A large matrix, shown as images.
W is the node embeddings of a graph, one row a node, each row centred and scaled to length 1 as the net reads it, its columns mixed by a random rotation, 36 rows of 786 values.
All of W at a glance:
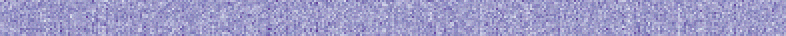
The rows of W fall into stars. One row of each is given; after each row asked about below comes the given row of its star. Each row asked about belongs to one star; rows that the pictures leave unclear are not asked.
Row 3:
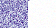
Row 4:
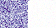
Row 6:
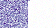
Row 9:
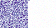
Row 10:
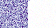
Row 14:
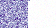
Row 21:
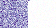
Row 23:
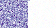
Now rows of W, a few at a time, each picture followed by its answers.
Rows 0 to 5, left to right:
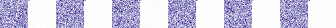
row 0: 10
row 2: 4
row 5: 23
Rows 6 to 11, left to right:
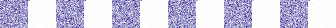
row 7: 14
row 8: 14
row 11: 21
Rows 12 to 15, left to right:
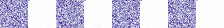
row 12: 23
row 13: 6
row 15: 4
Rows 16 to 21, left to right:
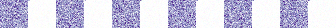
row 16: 23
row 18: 4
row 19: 21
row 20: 14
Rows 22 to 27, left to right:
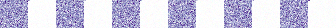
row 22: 3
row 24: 3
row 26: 10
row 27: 3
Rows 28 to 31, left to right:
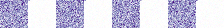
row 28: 9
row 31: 3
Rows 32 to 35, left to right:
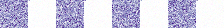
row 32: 23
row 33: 14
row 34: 10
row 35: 6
